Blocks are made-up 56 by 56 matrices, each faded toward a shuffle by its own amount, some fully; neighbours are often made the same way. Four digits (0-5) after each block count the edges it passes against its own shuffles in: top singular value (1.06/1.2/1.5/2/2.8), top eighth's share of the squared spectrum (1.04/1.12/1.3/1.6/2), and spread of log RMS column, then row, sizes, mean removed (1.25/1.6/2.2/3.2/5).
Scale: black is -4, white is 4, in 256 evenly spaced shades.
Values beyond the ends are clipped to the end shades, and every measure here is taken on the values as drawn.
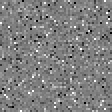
0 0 0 0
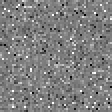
1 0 0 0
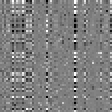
5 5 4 3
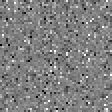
1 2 1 0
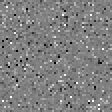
0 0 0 0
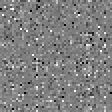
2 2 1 1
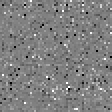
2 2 1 1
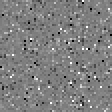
1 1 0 0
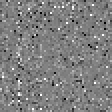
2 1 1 1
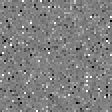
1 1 0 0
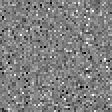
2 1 0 0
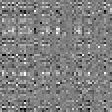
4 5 3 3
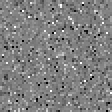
0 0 0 0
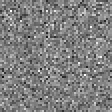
3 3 1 1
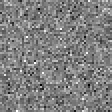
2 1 0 0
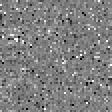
3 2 0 0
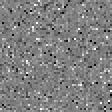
2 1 0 0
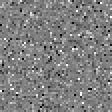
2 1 0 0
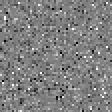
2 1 0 0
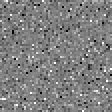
1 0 0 0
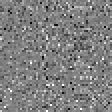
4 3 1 1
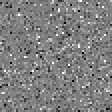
1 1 0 0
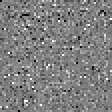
3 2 0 1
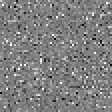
3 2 0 1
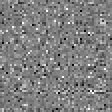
4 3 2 2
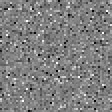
2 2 0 0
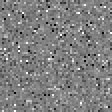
0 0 0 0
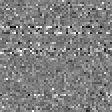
2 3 0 3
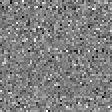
0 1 0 2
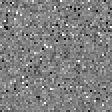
1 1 0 1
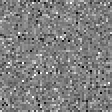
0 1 0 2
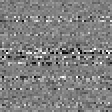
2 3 0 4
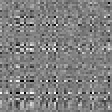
5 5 3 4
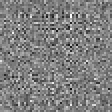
4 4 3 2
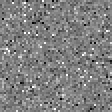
0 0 0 0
